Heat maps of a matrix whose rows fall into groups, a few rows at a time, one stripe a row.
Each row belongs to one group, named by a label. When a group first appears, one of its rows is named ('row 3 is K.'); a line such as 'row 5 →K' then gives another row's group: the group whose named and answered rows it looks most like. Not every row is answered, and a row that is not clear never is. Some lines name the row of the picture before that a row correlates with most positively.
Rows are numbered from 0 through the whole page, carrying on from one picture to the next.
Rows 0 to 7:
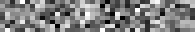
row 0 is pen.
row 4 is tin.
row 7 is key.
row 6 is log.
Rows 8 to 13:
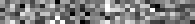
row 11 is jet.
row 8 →log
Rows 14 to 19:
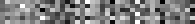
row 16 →tin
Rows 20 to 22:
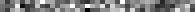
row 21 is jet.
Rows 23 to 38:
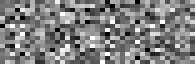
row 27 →jet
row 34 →jet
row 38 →key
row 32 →jet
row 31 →pen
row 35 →pen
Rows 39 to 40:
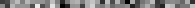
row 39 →tin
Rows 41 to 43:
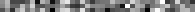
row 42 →key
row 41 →pen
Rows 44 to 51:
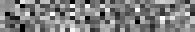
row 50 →jet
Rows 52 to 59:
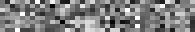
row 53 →pen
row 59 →jet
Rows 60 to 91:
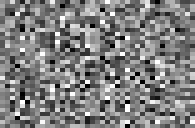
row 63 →jet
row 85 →pen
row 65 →key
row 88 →jet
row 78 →log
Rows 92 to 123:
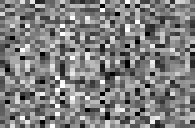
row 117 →tin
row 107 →tin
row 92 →key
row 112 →key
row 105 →tin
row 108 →tin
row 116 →jet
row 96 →jet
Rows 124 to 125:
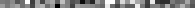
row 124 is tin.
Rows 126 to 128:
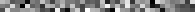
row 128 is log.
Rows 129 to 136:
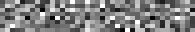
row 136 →key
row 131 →tin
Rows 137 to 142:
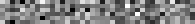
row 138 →key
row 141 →tin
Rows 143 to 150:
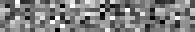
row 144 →tin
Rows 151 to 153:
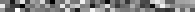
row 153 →jet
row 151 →pen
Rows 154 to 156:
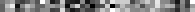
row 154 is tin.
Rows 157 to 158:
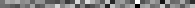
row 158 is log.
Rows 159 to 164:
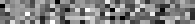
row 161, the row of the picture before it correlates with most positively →157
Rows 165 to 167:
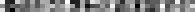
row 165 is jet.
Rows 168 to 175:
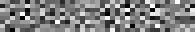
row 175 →jet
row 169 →tin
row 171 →pen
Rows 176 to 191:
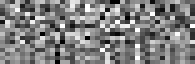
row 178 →jet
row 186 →pen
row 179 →tin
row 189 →log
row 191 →log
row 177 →jet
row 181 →tin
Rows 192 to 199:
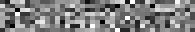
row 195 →jet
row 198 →jet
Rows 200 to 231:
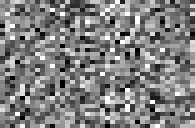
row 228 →jet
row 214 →tin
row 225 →tin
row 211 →pen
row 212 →log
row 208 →tin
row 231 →pen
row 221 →pen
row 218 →key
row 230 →log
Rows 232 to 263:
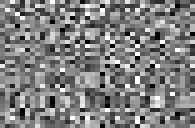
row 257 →pen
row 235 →jet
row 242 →log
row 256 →pen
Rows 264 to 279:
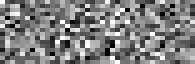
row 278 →log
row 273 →pen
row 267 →jet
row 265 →jet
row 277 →pen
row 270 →jet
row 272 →tin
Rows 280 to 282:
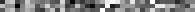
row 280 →tin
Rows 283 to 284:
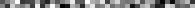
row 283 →jet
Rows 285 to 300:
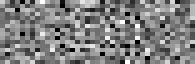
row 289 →log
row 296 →tin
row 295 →log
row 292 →log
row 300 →key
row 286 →pen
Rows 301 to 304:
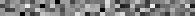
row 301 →log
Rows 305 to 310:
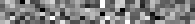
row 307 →tin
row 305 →key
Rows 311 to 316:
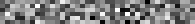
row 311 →pen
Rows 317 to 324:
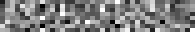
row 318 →key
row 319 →key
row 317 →tin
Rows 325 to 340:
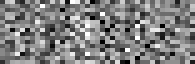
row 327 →pen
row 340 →tin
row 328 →key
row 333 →jet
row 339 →log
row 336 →pen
